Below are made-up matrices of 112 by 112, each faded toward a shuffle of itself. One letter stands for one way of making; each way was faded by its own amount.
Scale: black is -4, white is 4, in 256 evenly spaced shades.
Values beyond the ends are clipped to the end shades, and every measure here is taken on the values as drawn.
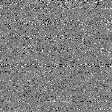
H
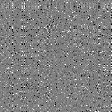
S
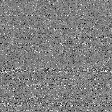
H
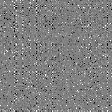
S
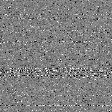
H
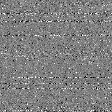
H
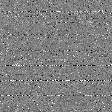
H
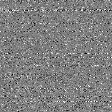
H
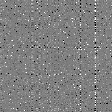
S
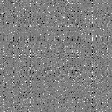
S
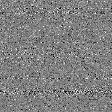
H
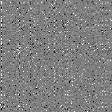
S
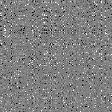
S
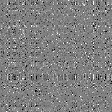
S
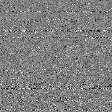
H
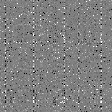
S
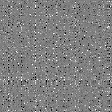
S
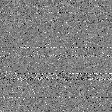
H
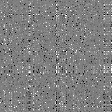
S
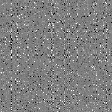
S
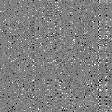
S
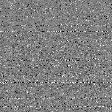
H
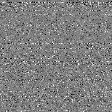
H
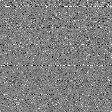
H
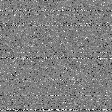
H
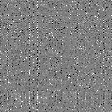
S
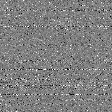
H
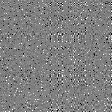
S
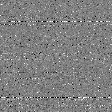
H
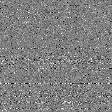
H
